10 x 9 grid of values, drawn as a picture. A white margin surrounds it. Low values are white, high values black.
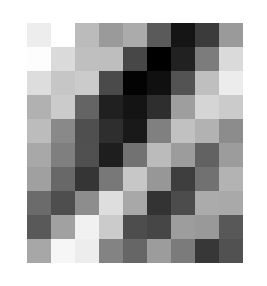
Mirror symmetry: none. Calmest part: top left. Ninth with the lowest average: top left. Grain: diagonal, up to the right. Average level on the scale: 50%.
